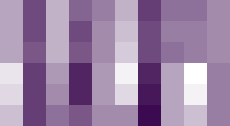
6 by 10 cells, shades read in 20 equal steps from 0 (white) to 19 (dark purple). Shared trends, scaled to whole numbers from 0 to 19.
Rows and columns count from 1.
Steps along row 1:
up down up down down up down same down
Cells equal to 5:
3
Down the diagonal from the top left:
7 14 6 17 8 9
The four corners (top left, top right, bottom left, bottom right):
7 9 5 10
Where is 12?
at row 1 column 4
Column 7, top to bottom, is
15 14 14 17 18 19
